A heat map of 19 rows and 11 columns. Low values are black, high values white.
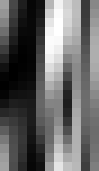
The grain runs up and down. The ninth with the lowest average is the middle left. The top middle is the ninth with the highest average. The top middle is the roughest part. The middle left is the smoothest part.
